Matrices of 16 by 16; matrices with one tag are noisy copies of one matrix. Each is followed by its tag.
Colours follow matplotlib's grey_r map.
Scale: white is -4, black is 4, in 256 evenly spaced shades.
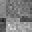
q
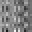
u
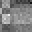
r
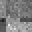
q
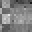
r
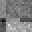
q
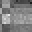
r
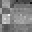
r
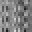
u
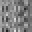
u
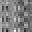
u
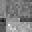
q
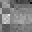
r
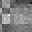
r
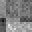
q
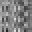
u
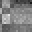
r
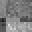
q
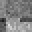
q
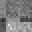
q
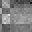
r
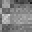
r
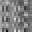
u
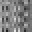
u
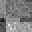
q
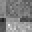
q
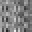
u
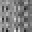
u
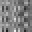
u
